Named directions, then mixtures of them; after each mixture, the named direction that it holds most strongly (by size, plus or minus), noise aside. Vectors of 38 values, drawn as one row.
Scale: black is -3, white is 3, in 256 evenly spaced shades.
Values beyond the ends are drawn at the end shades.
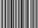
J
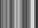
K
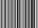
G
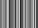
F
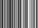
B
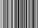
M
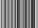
G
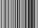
G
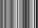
K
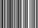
B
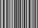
J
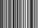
M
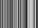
B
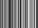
B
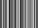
F
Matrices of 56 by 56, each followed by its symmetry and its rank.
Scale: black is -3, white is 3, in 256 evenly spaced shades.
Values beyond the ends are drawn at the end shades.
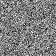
symmetric, full rank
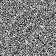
symmetric, full rank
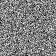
neither, full rank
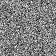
neither, full rank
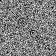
symmetric, full rank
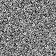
symmetric, full rank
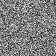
neither, full rank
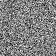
neither, full rank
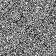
symmetric, full rank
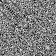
symmetric, full rank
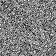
symmetric, full rank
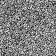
symmetric, full rank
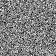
neither, full rank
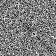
symmetric, full rank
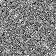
symmetric, full rank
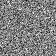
neither, full rank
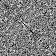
symmetric, full rank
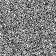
neither, full rank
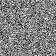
neither, full rank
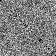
symmetric, full rank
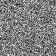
neither, full rank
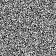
neither, full rank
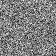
neither, full rank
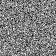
neither, full rank
